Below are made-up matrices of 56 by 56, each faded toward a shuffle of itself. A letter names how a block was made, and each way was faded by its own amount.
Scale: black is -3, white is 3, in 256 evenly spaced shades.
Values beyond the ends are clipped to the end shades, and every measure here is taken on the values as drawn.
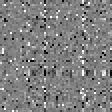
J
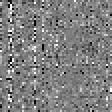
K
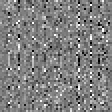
K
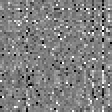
J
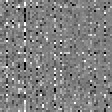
K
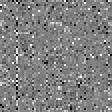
J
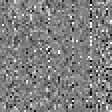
K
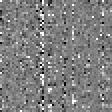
K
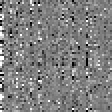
K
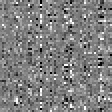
K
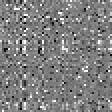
J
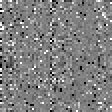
J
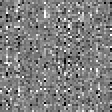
K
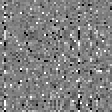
J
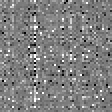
J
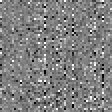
K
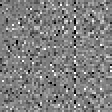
J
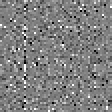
J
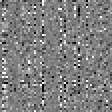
K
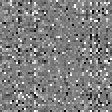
J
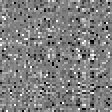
J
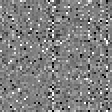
J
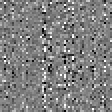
K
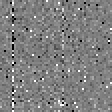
J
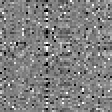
J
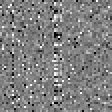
J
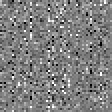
K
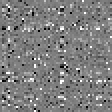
J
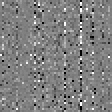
K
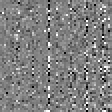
K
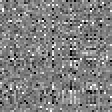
J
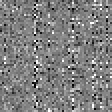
K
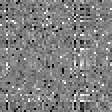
J
